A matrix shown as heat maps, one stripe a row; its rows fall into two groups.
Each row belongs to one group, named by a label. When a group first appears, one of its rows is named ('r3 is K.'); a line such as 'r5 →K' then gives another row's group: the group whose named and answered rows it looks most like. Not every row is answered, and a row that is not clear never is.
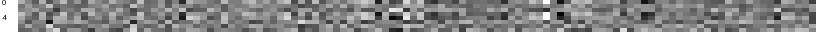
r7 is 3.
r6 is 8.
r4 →3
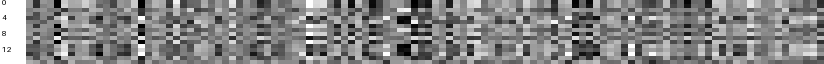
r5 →3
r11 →3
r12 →3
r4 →3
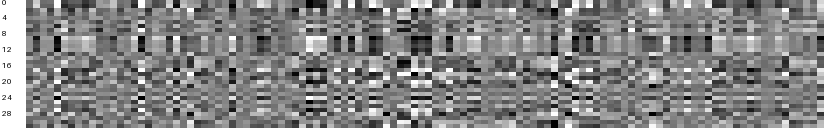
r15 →3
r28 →3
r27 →8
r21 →3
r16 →3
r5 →3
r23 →8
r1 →8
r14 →3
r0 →8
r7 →3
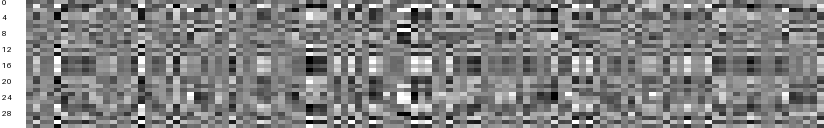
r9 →3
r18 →8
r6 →3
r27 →8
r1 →8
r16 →8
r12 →8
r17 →8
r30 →8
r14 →8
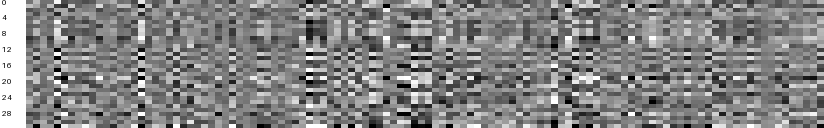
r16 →3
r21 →3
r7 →8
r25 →3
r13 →8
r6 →3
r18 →8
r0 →8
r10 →3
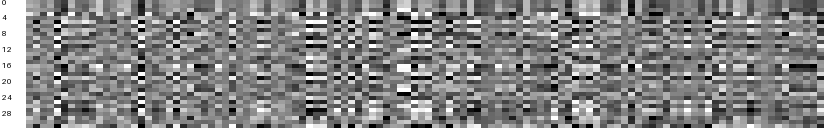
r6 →8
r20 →8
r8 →3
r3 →3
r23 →3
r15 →3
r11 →8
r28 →8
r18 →8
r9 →8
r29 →3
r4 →3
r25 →8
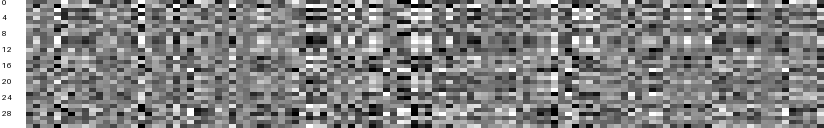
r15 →3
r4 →8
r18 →3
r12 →3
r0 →3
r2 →8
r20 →8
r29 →8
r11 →8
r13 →3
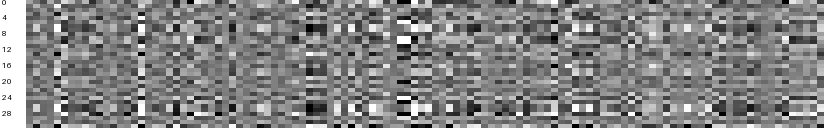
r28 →3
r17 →8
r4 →3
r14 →3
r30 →8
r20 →3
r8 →3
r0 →3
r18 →8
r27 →8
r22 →8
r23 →3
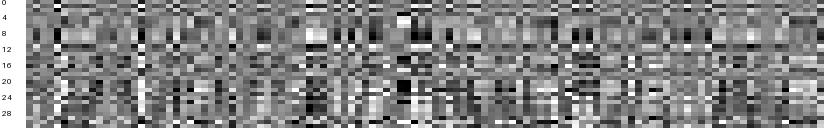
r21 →3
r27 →8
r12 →8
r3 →3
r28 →8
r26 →8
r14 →3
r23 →3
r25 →3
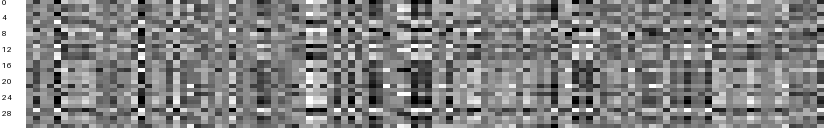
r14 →8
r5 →8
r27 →8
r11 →8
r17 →3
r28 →3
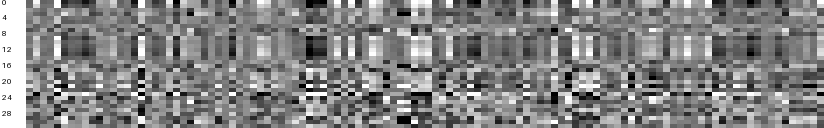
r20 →8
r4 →8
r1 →8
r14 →8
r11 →8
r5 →8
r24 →3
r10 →8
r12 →8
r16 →3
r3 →3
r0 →8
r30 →3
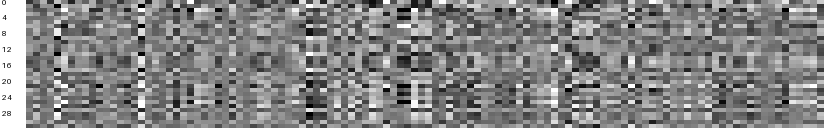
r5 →8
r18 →8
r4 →3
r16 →3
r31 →3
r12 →3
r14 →3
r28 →8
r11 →3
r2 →3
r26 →8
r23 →3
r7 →8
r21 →3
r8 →8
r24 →8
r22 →3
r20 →8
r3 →3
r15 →3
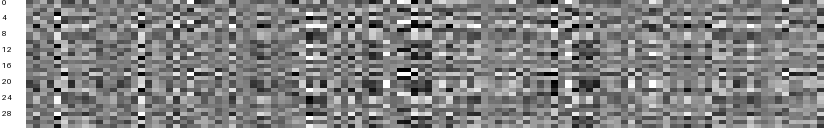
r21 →3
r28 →8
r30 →3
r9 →8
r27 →3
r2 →3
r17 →3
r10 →3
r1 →8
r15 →8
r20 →3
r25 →8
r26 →3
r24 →8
